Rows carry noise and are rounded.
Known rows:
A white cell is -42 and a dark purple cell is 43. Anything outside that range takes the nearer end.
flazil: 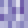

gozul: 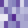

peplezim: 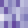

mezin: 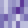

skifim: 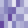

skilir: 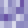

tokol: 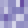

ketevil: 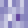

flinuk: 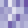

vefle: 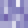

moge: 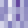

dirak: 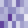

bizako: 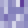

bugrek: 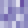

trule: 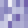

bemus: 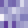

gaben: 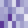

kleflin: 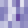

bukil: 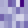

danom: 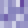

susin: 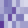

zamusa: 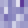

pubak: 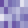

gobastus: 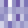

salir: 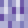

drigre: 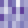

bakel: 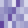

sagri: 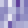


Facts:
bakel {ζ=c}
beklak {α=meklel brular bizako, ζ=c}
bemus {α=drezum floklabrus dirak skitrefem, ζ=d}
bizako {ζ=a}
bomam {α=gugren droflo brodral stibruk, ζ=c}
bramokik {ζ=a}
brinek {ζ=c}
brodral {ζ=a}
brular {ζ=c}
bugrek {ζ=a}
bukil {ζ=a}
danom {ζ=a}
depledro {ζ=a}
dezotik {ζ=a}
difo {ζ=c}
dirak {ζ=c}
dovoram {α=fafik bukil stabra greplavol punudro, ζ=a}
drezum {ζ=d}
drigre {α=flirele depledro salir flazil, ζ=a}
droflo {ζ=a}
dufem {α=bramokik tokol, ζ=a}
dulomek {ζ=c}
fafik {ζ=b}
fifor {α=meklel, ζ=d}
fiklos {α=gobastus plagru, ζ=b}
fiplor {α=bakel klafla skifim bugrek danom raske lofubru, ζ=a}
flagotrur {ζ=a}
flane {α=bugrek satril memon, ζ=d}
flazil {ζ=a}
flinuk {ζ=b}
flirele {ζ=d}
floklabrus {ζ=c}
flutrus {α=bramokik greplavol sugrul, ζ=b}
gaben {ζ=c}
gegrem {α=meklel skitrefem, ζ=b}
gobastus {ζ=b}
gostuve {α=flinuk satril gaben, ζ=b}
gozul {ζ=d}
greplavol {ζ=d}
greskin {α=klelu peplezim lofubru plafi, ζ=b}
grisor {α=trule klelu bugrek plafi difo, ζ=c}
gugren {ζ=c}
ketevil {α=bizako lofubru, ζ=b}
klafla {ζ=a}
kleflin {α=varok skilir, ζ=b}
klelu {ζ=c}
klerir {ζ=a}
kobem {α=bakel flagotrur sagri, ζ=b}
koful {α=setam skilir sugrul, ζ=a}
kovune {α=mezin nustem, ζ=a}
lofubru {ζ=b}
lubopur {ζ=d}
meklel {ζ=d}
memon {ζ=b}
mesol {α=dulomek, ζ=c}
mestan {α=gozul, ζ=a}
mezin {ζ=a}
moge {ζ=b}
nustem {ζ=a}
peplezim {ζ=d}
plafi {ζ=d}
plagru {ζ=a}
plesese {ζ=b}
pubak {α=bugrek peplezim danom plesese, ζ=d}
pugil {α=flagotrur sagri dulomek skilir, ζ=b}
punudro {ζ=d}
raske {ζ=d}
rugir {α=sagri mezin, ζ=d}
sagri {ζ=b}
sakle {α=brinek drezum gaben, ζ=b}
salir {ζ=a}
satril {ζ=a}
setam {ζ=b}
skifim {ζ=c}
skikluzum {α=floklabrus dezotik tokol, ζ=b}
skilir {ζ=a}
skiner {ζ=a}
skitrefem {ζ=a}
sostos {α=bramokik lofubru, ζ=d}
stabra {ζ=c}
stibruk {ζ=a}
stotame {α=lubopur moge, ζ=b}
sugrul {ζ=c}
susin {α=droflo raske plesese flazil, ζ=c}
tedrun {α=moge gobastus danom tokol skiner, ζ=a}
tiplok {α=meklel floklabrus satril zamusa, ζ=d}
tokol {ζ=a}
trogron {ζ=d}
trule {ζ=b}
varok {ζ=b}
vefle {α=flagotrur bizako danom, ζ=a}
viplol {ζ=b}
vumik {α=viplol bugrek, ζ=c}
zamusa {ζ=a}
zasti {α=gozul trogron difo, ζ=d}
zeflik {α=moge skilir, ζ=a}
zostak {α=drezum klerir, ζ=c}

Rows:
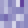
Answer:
bramokik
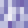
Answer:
fafik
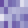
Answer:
sostos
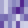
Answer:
nustem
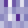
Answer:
fiklos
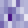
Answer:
difo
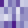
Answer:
flirele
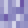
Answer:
flagotrur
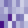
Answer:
zostak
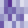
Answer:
bomam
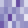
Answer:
sugrul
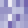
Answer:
memon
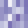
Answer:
viplol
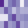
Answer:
zasti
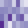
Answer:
mesol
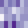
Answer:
drezum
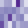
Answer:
dulomek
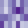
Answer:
kovune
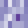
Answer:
greskin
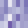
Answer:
plesese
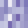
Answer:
lofubru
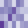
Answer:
brular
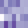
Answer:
meklel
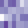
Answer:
fifor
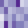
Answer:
lubopur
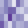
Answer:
klelu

